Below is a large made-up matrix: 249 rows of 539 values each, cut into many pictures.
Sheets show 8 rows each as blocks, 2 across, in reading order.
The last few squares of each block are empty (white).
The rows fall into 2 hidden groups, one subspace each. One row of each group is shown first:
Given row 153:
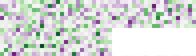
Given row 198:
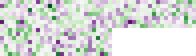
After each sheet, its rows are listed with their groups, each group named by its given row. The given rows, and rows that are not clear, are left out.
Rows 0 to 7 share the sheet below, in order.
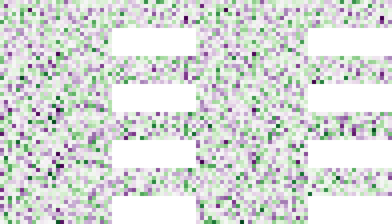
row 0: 198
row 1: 198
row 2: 198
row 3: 198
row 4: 198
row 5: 153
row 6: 198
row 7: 153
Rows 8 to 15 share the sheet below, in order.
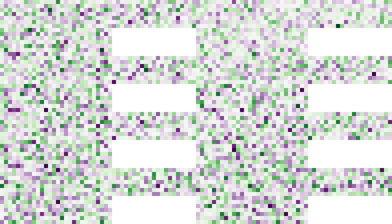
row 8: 153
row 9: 198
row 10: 153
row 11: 153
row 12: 153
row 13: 153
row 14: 153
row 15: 198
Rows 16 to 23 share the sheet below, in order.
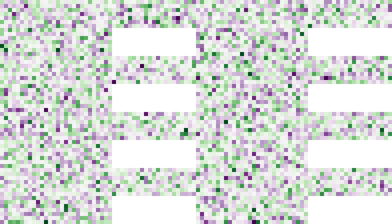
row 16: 153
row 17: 153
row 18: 153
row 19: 198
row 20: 198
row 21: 198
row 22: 153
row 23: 198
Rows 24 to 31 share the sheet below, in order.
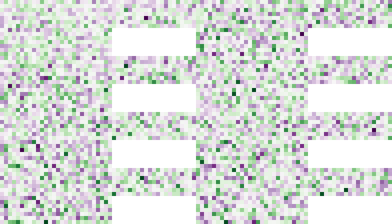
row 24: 153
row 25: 153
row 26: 153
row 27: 153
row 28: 153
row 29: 153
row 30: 153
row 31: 198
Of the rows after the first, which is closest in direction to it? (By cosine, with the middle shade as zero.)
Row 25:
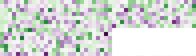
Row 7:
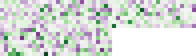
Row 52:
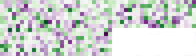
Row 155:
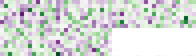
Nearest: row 52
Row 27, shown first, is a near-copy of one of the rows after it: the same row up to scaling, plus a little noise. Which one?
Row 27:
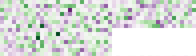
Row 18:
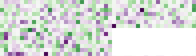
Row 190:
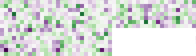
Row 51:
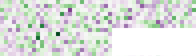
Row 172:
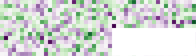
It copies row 51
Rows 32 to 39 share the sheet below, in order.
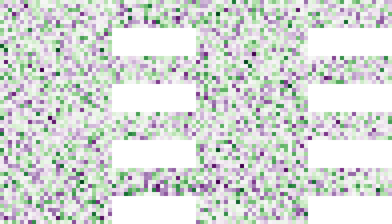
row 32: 153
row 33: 198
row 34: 198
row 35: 198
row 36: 198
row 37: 153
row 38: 153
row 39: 198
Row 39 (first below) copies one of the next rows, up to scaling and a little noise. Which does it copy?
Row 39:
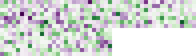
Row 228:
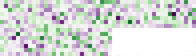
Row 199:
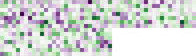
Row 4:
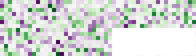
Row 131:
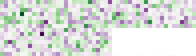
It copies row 199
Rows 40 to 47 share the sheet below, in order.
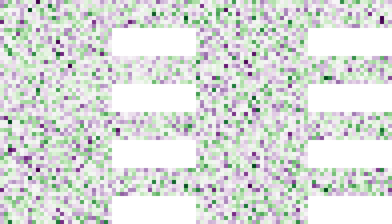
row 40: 198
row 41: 198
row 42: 153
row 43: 198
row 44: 198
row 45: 198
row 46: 198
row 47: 198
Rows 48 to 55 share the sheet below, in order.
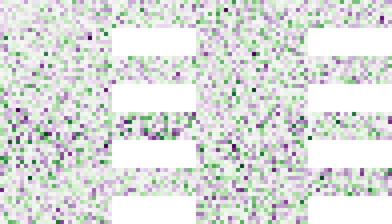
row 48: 153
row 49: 198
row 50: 153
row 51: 153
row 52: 153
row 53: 153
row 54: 198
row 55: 153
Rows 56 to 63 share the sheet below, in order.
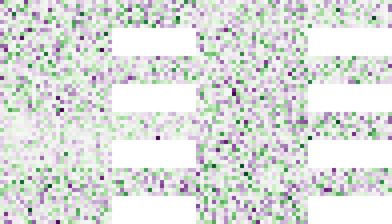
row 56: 153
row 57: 153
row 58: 198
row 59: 153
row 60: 153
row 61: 153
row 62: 198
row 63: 198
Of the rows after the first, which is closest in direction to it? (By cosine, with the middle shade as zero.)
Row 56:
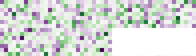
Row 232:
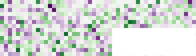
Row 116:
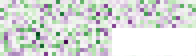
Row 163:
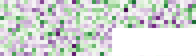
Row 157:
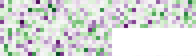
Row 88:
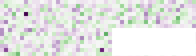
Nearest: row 88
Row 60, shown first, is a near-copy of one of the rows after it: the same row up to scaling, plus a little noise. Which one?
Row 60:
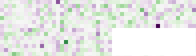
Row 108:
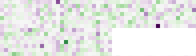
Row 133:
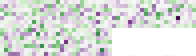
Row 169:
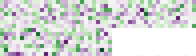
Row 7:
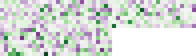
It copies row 108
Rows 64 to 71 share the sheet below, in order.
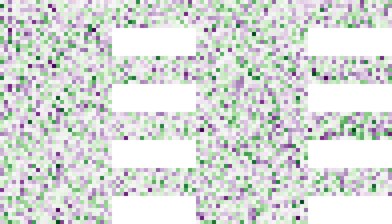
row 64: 198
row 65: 153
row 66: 198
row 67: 198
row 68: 198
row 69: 153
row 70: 198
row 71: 153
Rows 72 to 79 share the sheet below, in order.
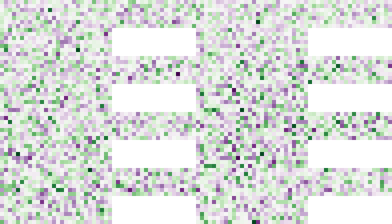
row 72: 153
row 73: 153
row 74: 153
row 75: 153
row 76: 198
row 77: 153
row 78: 198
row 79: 198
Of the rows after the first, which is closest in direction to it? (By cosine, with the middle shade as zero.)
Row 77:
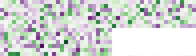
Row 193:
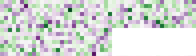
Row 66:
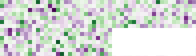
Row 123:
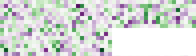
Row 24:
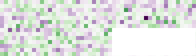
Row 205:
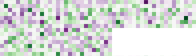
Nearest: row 193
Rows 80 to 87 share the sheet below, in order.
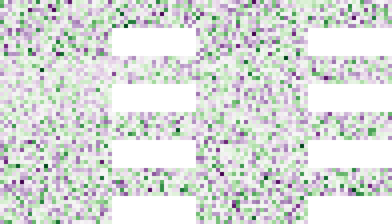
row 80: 198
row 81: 153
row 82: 153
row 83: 198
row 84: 153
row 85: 153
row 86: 198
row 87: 153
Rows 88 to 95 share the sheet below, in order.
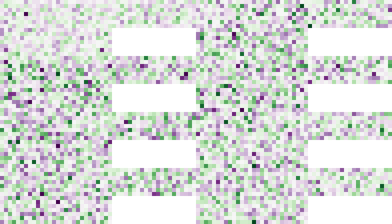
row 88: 153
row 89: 153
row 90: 198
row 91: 153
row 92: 153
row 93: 198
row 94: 153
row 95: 198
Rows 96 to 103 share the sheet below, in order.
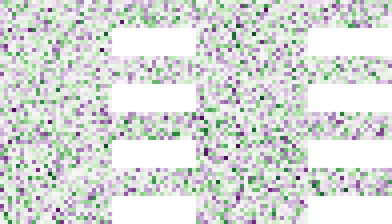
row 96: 153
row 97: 153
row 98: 153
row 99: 153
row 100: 153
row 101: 198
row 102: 198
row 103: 198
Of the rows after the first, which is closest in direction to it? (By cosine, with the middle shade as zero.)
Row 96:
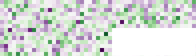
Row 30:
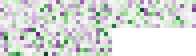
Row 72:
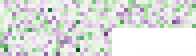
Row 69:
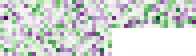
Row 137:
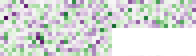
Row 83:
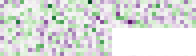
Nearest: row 30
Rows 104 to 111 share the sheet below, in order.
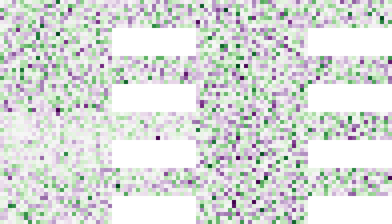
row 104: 153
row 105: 198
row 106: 198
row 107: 153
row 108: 153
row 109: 153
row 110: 198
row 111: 153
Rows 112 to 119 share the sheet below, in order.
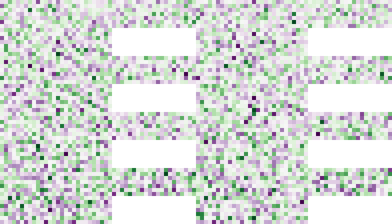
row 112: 198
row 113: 153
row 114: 198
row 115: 198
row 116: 153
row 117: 153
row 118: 153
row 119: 153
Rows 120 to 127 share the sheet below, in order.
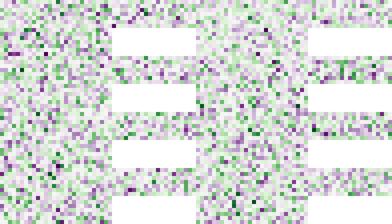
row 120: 153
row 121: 198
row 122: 198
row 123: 153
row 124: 198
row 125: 198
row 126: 198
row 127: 153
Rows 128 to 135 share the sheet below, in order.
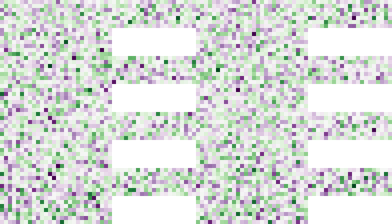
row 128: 153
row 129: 153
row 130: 153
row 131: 198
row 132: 198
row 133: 153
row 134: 198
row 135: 153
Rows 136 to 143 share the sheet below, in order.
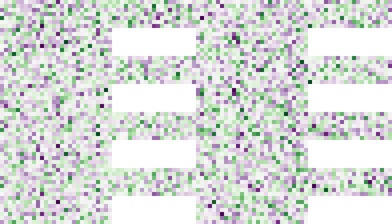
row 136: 153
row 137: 153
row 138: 153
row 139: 153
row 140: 153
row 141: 198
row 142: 153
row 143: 198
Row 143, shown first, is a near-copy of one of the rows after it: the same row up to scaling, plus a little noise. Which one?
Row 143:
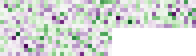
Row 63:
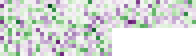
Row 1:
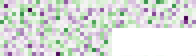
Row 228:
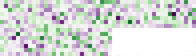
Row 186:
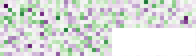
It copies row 228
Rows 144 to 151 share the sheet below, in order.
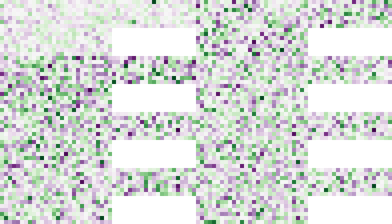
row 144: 198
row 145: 198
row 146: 153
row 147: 153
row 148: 153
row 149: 153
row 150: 153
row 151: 153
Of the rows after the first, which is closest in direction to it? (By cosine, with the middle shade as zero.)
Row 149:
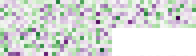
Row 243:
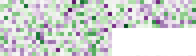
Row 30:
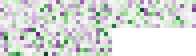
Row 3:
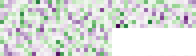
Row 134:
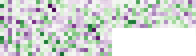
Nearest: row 243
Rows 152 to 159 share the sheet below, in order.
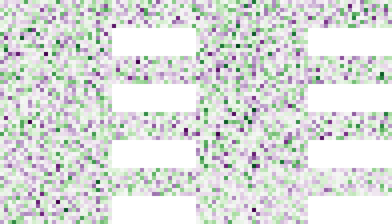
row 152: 153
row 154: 198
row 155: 198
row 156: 198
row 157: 198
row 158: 153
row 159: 198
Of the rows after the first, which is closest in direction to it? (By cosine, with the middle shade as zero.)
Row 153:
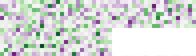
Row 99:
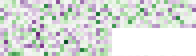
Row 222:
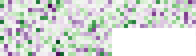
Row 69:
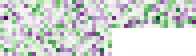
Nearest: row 69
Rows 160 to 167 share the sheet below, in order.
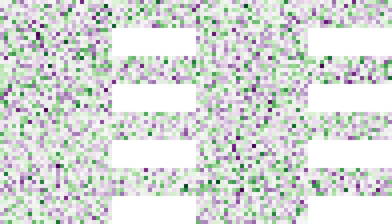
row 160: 153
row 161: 198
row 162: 153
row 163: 153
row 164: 198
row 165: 153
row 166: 198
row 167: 198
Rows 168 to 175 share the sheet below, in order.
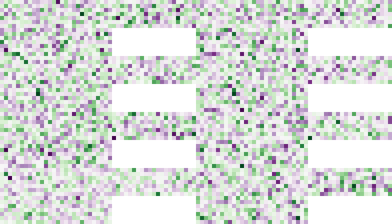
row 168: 153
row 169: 153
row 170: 153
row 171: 153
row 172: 153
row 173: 153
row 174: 198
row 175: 153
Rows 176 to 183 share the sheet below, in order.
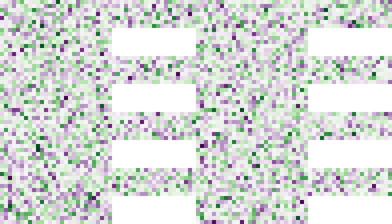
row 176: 153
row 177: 153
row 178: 153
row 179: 153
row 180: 153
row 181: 198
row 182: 198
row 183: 153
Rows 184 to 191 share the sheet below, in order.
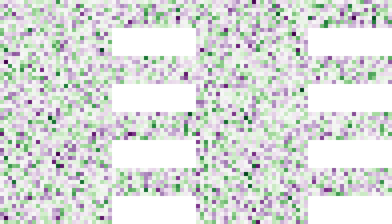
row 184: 153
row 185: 153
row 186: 198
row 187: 153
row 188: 198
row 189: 198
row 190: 153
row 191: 198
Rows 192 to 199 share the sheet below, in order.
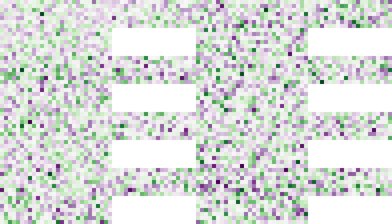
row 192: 153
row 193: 153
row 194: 198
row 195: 198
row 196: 198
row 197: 153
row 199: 198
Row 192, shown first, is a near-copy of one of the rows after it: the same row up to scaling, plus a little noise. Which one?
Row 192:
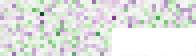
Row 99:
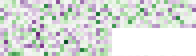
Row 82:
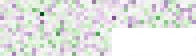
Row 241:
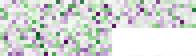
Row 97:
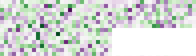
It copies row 82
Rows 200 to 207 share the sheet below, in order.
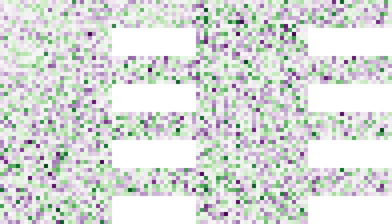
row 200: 153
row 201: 198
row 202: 153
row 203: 198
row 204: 153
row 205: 198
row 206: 198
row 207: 198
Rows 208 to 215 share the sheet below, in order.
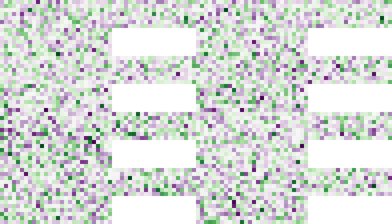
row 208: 198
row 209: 198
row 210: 153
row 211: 153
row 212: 198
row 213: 153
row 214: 153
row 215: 153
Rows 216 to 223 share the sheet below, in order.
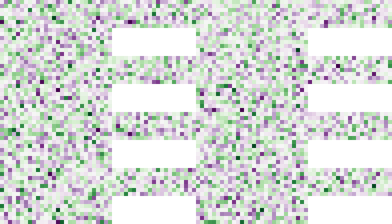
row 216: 198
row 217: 153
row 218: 153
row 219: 153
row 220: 198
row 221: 153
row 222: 198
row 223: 153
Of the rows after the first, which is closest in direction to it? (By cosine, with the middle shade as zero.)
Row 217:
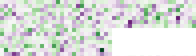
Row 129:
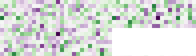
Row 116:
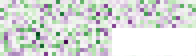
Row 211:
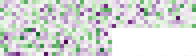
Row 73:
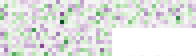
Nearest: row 211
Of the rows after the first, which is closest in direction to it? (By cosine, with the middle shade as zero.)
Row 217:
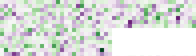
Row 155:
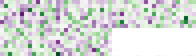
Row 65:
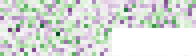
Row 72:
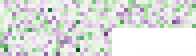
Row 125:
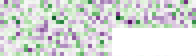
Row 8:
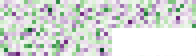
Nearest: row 8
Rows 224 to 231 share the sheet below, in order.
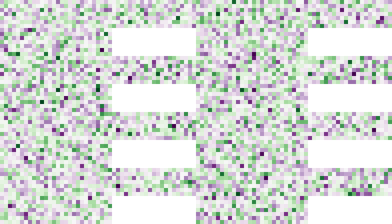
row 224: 153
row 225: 198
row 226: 153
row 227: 153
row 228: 198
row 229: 153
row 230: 198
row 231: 153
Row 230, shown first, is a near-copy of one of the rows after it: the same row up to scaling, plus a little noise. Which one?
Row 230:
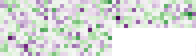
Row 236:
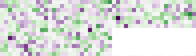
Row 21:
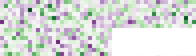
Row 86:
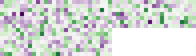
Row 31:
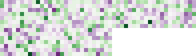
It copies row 236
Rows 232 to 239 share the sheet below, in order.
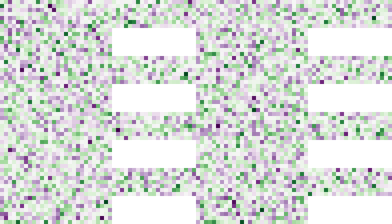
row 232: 198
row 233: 153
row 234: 198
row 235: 198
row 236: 198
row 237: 198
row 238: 153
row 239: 153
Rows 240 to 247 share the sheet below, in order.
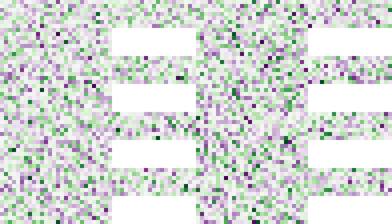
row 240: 153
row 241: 153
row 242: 198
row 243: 153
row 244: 198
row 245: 198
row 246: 198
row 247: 198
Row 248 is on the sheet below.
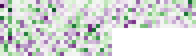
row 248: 198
